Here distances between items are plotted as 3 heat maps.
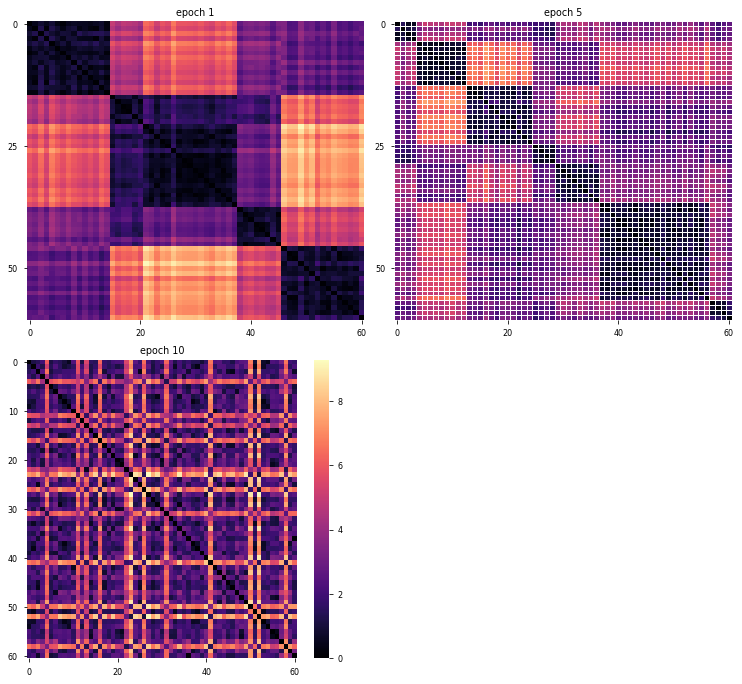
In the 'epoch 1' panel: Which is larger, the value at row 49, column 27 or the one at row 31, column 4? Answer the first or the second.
the first
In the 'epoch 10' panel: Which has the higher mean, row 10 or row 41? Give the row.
41
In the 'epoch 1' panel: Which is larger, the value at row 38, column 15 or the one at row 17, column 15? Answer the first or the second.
the first
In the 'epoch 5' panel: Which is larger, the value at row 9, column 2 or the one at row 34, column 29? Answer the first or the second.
the first
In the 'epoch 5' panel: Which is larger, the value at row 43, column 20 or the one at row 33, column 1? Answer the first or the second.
the second
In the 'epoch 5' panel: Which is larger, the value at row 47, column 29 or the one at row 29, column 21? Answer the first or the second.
the second
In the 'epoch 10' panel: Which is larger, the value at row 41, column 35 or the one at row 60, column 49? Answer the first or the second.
the first
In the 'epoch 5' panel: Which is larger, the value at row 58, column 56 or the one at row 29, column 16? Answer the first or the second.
the second
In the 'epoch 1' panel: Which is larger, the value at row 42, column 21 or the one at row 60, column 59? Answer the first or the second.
the first
